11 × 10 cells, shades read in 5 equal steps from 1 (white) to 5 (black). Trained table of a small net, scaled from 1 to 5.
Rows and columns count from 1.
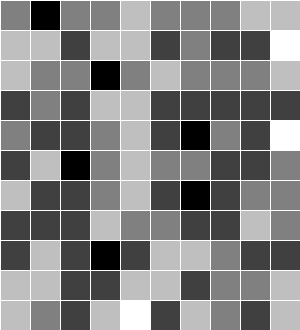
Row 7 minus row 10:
0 2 0 -1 0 2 1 1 0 1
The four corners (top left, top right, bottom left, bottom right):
3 2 2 2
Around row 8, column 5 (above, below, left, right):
2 4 2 3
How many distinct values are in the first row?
3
